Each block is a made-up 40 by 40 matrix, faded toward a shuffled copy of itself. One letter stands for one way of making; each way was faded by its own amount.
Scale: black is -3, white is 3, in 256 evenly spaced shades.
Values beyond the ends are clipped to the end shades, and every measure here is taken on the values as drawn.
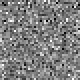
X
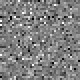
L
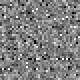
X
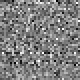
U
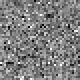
U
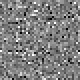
L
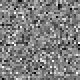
U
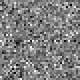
X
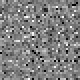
L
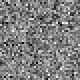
U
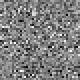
U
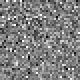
X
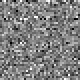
U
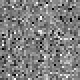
L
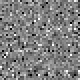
L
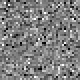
L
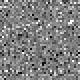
L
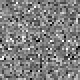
U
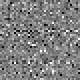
L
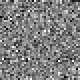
U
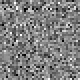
U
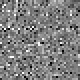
L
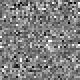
U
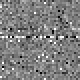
X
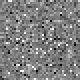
L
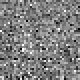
X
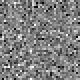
X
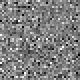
X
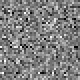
U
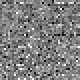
L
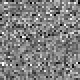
U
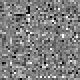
L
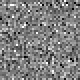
X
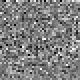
U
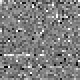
X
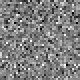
X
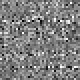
U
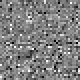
L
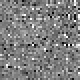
L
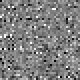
L
